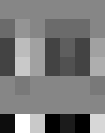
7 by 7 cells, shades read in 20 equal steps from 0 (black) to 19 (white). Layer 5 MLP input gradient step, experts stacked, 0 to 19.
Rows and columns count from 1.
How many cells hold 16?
1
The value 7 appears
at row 3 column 5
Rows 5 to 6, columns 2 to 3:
9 10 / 10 10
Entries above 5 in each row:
7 7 4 4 7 7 3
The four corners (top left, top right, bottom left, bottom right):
10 10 1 16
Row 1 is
10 10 10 10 10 10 10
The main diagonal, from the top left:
10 11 12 5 10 10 16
